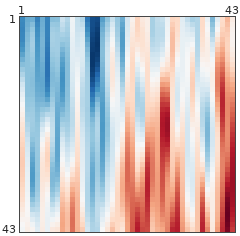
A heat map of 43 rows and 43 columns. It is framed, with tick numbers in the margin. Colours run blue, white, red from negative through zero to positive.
Grain: streaks running down. Slope: up to the bottom right. Lone odd cells: none. Ninth with the highest average: bottom right.
